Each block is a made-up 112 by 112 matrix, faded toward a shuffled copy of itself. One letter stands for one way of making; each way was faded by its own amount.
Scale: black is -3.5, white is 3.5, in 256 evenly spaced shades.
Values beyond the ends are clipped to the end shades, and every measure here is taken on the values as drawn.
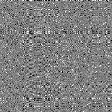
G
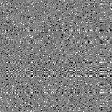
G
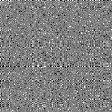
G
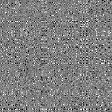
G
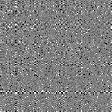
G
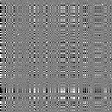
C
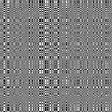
C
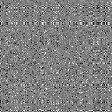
G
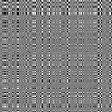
C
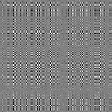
C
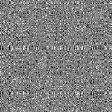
G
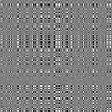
C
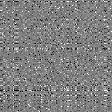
G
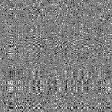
G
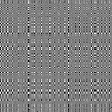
C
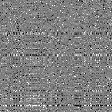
G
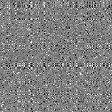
G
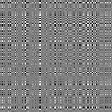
C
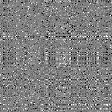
G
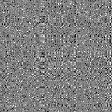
G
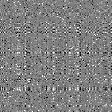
G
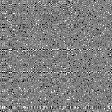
G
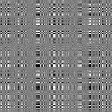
C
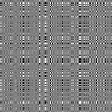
C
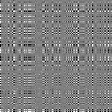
C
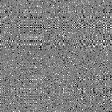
G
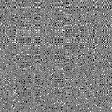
G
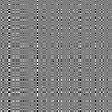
C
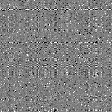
G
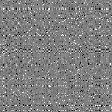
G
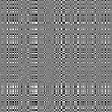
C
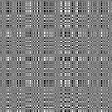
C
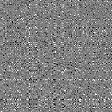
G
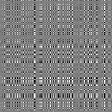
C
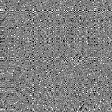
G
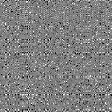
G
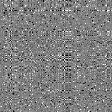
G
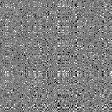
G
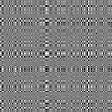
C
